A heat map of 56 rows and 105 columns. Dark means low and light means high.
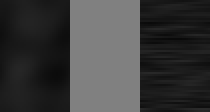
The table splits into one row of 3 panels. Panel 1,1: very low, smooth, faint in contrast. Panel 1,2: middling, flat. Panel 1,3: very low, streaked across, faint in contrast.
